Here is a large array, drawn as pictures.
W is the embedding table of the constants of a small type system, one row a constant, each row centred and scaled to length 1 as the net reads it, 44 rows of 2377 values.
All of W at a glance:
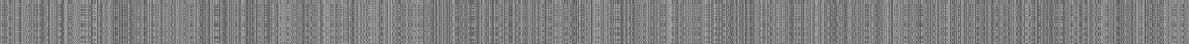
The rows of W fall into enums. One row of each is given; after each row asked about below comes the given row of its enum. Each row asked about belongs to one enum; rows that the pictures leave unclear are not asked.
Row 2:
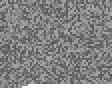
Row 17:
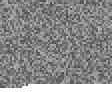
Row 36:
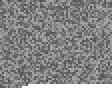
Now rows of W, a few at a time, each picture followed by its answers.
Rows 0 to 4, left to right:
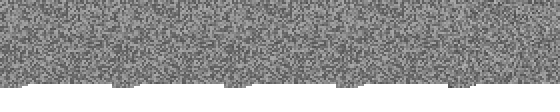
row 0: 2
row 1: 2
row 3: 2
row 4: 17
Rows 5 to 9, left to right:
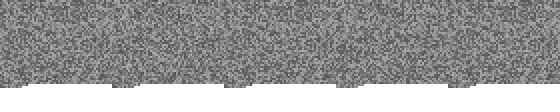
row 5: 36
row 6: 17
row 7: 36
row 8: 2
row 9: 36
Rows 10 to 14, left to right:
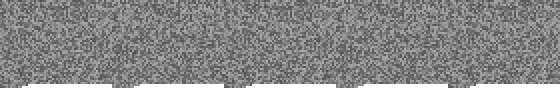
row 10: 36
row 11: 2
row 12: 36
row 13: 2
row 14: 36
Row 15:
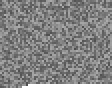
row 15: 36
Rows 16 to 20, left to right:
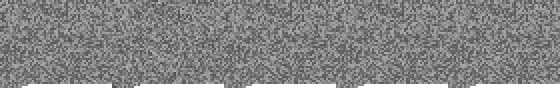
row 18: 2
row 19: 2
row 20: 2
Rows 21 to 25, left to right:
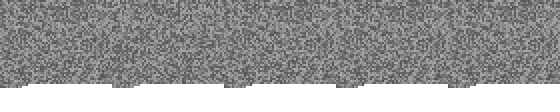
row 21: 36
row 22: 2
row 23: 36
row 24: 36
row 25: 36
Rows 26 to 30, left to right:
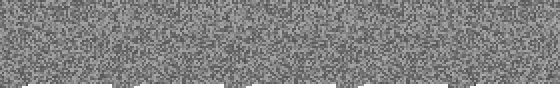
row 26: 36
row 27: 2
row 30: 36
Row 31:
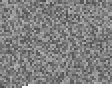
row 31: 17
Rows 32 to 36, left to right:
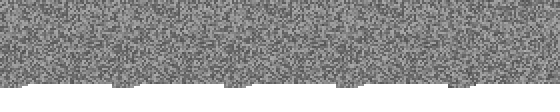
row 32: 2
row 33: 2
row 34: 2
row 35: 2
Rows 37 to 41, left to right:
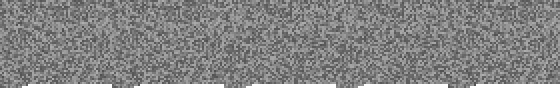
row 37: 36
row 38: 36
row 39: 2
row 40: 2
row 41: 36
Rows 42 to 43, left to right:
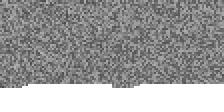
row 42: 17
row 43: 2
